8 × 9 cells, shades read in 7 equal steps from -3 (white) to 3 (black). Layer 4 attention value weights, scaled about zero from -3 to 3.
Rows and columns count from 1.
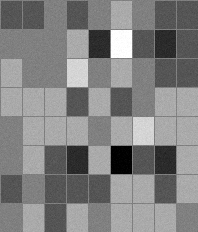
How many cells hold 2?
4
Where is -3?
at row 2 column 6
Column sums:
0 -3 1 0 1 -4 -2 4 -1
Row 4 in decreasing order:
1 1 0 -1 -1 -1 -1 -1 -1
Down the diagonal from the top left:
1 0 0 1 0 3 -1 -1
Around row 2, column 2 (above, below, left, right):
1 0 0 0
